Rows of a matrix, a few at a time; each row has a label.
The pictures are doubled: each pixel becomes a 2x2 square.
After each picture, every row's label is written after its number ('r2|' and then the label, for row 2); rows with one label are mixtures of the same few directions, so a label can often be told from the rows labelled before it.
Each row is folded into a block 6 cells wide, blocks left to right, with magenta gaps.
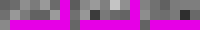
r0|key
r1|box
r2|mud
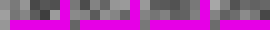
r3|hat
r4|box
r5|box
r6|key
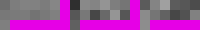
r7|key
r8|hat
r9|hat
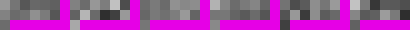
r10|key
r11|key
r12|hat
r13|key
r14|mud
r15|key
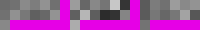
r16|key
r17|key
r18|hat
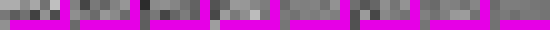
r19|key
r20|box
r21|hat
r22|mud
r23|key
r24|mud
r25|box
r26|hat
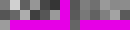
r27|box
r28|hat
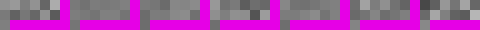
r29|key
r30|box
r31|hat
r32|hat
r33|hat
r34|box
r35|key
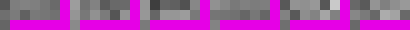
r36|hat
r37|hat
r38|box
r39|key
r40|key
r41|box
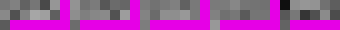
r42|key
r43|hat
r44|box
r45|hat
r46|hat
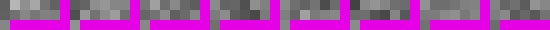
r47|box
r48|mud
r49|box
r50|box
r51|box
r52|hat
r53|hat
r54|box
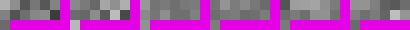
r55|key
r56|hat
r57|hat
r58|box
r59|box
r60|mud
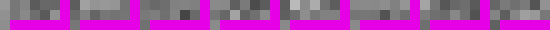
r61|hat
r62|box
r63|mud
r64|box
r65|box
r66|key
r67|key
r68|key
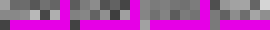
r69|hat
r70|hat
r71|hat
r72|key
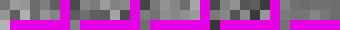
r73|mud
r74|hat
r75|key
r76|hat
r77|key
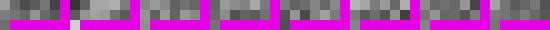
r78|key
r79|mud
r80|mud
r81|box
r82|mud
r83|key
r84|key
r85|key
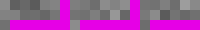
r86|box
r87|hat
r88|box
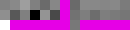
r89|hat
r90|box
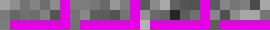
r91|key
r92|box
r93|hat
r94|key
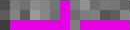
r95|hat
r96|box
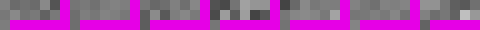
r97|key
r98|hat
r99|mud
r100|mud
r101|key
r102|hat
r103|mud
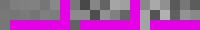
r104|key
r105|box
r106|mud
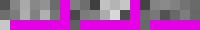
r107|mud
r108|hat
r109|hat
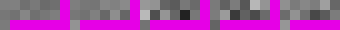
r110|box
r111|hat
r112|mud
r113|box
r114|key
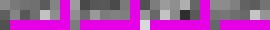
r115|mud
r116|box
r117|mud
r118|mud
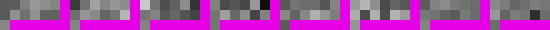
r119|mud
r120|key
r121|key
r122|key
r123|key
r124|mud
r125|hat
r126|mud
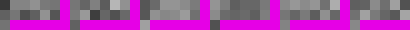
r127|hat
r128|box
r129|mud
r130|mud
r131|key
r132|key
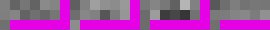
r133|box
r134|key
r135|box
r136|key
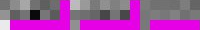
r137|hat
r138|key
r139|key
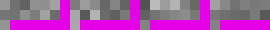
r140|hat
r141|mud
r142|box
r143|key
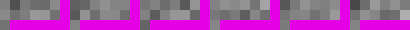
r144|box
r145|mud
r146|key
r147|key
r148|key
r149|key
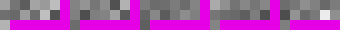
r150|hat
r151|key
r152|mud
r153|key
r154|mud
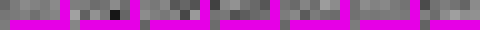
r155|key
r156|mud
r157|hat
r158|hat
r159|box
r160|box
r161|key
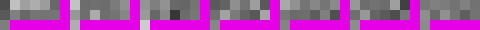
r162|box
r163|hat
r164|hat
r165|key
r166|key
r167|key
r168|mud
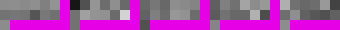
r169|key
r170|key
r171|hat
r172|hat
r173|key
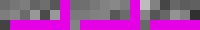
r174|hat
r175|mud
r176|key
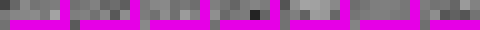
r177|key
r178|hat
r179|mud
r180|mud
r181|box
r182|mud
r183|box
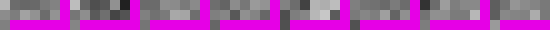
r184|hat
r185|key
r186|box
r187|box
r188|hat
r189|hat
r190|key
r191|mud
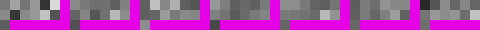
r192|key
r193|mud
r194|box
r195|mud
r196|mud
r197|hat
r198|key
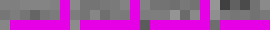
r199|key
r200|hat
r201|hat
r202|box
